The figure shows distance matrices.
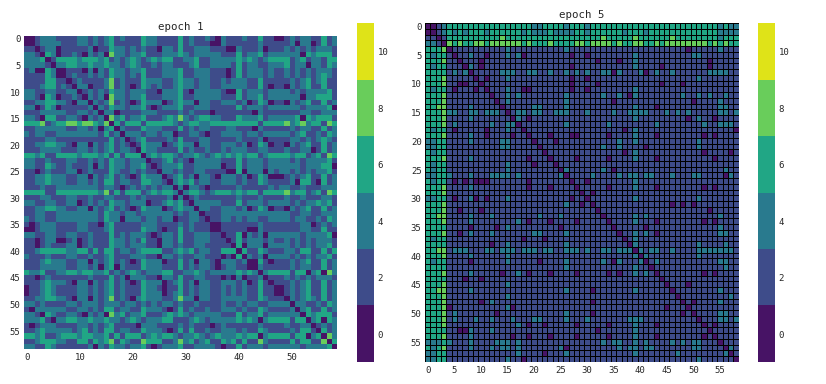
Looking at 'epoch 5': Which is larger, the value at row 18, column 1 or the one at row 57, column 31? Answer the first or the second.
the first
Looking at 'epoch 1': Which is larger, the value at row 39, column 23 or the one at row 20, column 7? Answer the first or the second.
the second
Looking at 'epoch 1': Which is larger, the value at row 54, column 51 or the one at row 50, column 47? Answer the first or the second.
the second
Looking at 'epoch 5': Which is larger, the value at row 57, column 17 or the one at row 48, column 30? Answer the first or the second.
the first
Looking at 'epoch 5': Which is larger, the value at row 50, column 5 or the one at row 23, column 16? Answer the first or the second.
the first
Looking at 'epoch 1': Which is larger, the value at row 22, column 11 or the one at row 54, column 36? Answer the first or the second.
the first
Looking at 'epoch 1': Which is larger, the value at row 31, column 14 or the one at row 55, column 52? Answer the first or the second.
the second
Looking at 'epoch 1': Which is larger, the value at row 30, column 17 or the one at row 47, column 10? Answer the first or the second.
the second
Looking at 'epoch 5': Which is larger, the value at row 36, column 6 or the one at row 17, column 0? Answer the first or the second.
the second
